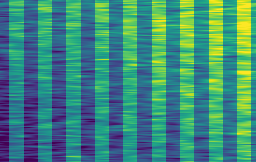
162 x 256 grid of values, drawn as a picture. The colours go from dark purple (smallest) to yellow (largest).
The ninth with the lowest average is the bottom left. Upright stripes repeat 9 times across the table. The top right is the ninth with the highest average. There is an overall slope up to the top right.
